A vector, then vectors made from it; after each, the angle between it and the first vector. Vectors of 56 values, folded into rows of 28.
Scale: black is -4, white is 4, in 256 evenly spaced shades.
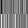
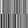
nearly opposite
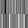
orthogonal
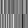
partly aligned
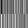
nearly parallel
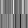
partly opposed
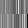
orthogonal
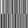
nearly opposite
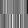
orthogonal
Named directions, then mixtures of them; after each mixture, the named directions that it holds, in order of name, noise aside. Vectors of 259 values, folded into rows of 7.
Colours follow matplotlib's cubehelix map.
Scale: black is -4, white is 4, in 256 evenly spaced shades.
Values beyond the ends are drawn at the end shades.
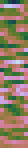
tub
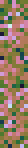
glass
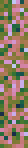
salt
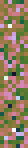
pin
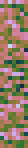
salt, tub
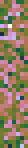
glass, pin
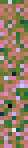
glass, pin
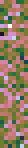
glass, pin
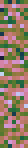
glass, tub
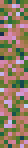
glass, tub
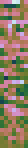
salt, tub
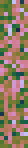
salt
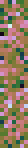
glass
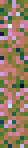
glass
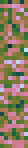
salt, tub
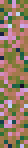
glass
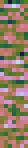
glass, tub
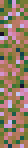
glass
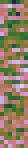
glass, tub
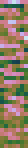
tub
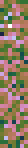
glass, pin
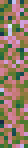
glass, salt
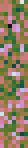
pin, salt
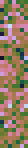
glass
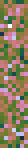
glass, pin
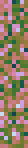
salt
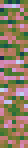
glass, tub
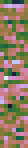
pin, tub
